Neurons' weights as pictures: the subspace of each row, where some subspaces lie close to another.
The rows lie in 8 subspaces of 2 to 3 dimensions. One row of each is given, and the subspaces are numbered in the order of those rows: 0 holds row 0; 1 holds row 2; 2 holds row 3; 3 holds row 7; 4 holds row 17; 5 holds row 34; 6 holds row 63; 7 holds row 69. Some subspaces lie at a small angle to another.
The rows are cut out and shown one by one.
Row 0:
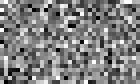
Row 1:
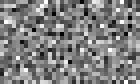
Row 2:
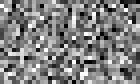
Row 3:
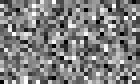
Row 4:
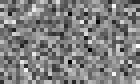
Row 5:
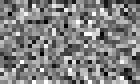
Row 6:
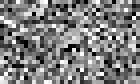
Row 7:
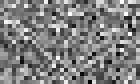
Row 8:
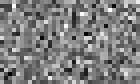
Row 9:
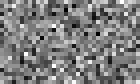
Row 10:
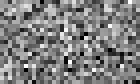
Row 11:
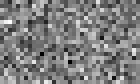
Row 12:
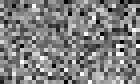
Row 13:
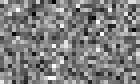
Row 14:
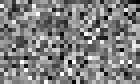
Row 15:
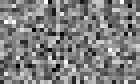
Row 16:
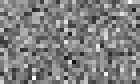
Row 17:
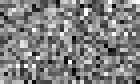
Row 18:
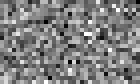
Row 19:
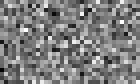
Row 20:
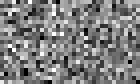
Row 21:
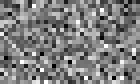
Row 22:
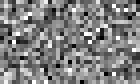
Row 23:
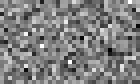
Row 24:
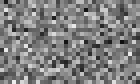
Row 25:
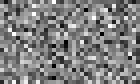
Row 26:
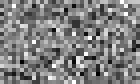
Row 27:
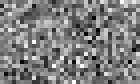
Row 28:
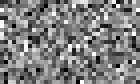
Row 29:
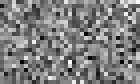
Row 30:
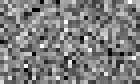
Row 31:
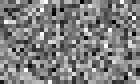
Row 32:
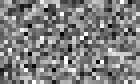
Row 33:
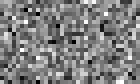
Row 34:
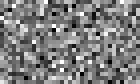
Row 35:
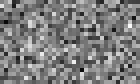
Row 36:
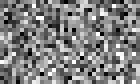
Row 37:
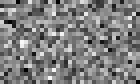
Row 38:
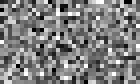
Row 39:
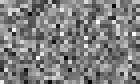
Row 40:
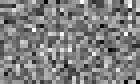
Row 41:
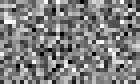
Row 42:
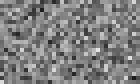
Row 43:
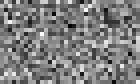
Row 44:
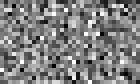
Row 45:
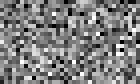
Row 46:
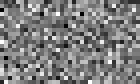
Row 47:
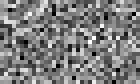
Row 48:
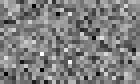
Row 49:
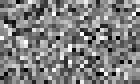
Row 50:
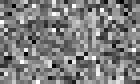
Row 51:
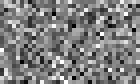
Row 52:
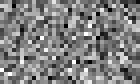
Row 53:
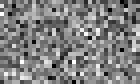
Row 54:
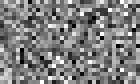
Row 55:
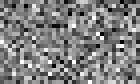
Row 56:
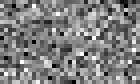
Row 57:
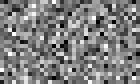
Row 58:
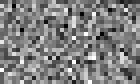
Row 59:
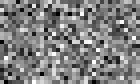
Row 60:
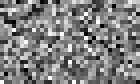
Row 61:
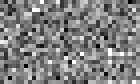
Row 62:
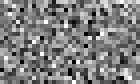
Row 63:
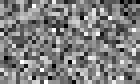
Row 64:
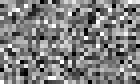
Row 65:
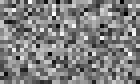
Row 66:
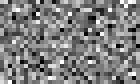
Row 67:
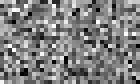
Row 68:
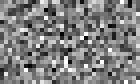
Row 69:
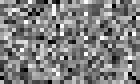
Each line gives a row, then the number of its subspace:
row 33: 7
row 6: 5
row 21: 6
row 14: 6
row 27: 5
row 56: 5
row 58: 1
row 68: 0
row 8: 1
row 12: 3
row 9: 5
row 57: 2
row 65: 7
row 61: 0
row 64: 7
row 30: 0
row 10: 0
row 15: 4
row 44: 1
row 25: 2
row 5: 1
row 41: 4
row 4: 3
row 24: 2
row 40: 4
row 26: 5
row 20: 7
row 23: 0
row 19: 4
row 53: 5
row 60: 3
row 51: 7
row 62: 1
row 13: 2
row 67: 7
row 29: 6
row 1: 4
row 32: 0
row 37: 3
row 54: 7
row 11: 6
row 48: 6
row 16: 0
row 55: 3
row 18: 1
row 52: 1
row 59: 4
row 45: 3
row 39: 7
